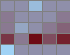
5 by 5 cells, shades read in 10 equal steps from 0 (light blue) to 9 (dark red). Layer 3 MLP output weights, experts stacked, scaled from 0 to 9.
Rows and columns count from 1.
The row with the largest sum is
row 4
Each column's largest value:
7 4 9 6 8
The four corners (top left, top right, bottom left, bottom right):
3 3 0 3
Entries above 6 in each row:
0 0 0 3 0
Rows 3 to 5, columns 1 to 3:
4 2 3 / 7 4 9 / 0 3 3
